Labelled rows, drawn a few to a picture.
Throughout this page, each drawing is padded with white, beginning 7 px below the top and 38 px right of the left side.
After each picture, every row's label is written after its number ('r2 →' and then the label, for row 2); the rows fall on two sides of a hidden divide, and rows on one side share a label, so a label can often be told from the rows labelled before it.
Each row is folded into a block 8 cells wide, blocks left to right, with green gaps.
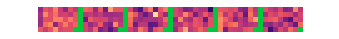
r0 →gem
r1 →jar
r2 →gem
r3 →gem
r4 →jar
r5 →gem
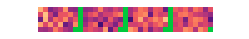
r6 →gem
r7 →gem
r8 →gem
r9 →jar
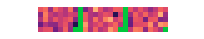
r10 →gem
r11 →jar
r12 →gem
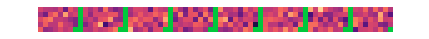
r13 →gem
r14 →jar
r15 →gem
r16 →gem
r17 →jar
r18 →gem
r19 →jar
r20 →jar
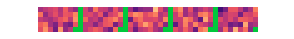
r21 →gem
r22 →gem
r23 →gem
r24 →gem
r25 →gem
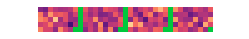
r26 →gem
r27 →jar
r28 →jar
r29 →jar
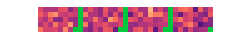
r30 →jar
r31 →jar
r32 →gem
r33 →jar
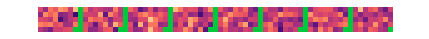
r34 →jar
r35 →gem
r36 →gem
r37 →jar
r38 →gem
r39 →gem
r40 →gem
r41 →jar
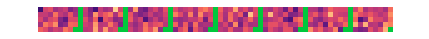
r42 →jar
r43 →gem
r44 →jar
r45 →gem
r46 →jar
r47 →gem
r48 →gem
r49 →jar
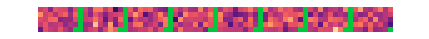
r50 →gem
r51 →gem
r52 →gem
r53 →gem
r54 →jar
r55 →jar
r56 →jar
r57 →jar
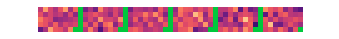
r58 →jar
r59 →gem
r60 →gem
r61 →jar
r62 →jar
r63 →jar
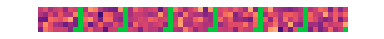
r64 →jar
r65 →jar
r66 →jar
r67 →jar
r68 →gem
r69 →gem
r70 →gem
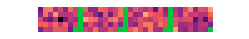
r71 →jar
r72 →jar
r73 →gem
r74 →jar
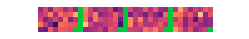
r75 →gem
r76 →jar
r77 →jar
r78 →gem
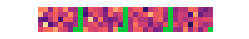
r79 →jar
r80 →gem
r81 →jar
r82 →gem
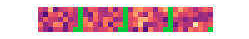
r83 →jar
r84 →jar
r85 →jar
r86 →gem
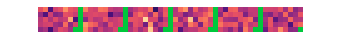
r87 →jar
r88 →jar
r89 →gem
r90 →jar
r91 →jar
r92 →jar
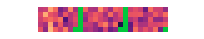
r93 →gem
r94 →gem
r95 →gem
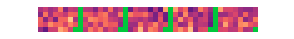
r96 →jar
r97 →gem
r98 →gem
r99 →jar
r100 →gem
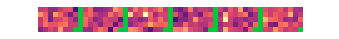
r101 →gem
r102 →gem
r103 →gem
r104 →gem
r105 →gem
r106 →gem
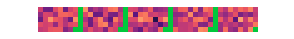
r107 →gem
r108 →jar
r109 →gem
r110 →jar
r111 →jar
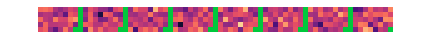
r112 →jar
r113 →jar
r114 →jar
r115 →gem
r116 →gem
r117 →jar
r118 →jar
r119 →gem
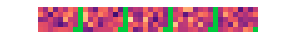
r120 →jar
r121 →gem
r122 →jar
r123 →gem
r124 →jar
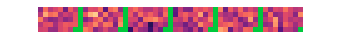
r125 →gem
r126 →gem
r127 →jar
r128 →gem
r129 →jar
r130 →gem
